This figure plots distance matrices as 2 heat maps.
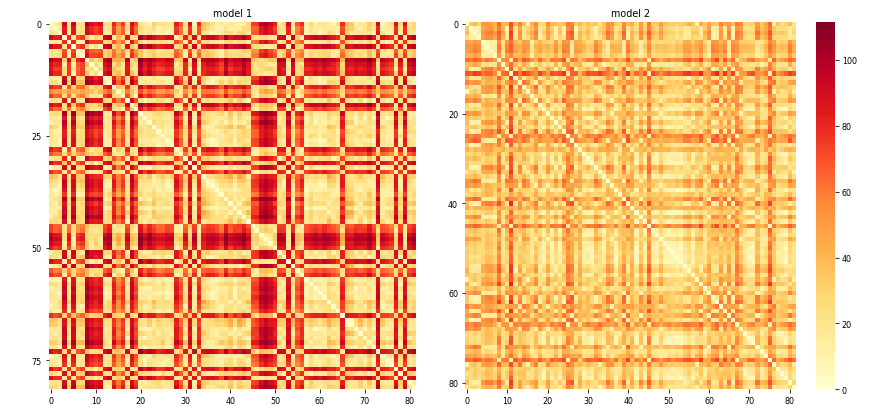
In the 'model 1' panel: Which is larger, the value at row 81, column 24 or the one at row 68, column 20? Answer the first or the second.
the first
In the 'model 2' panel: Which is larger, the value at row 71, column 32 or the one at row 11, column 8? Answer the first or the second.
the first
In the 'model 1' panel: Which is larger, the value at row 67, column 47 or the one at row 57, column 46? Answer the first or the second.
the first
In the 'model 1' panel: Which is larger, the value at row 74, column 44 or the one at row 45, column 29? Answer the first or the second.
the first
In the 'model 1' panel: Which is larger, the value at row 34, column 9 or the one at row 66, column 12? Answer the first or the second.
the first
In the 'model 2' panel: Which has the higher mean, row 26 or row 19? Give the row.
26
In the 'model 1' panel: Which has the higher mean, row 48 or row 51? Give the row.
48
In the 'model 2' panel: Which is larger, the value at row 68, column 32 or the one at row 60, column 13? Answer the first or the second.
the first
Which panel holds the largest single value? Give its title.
model 1
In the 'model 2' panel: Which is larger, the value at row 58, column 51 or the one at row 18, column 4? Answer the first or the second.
the second
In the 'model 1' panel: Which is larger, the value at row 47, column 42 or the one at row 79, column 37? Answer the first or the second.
the first
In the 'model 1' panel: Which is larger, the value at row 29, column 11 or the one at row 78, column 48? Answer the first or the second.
the second
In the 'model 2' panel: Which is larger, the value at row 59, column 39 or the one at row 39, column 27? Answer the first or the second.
the second
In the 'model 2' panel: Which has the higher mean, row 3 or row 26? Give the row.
26
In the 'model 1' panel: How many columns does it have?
82
